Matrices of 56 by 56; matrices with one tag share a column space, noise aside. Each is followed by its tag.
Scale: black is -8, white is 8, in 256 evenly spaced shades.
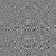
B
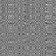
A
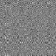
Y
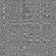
A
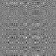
Y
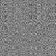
A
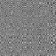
Y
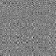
Y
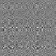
B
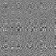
B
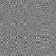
Y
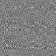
B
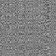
A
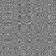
A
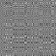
Y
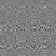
B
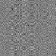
A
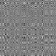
Y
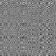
Y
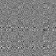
B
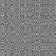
A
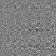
B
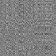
A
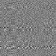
B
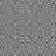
Y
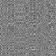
A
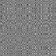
A
